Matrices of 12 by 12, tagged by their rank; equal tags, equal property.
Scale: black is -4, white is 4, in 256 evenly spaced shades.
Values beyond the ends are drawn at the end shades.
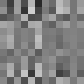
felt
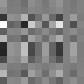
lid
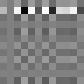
lid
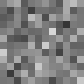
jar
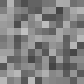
jar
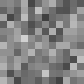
jar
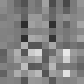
felt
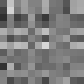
felt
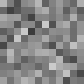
jar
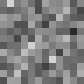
jar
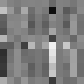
felt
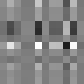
lid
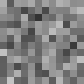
jar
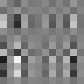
lid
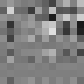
felt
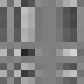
lid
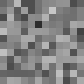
jar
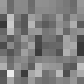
felt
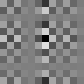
lid
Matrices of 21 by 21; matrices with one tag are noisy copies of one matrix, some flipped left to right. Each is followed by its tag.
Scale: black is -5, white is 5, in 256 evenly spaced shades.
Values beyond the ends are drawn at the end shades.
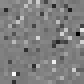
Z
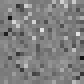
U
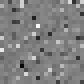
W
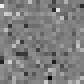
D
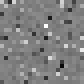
W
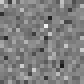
W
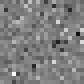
Z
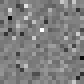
U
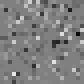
Z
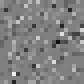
Z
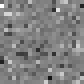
D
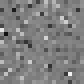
Z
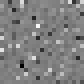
W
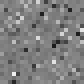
Z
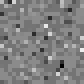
W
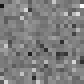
D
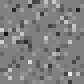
Z
